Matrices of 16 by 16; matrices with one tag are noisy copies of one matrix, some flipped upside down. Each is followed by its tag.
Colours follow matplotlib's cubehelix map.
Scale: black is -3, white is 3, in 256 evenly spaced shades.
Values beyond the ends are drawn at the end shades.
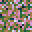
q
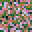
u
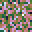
u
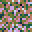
q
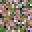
q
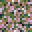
q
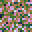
q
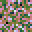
q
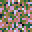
q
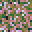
u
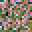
u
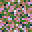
q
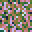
u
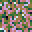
u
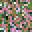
u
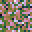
q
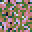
u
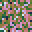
u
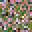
u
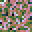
u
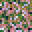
u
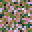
q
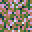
q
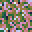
u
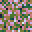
q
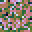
u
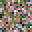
q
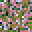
u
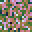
u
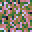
u
